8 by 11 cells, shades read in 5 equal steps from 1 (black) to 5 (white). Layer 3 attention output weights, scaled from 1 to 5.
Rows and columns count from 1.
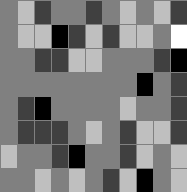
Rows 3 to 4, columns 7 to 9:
3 3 3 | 3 3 1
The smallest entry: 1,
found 6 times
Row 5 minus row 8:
0 -1 -3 0 -1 0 1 0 2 0 -2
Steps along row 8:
same up down up down down up down up up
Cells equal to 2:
19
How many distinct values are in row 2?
5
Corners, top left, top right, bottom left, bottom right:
3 2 3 4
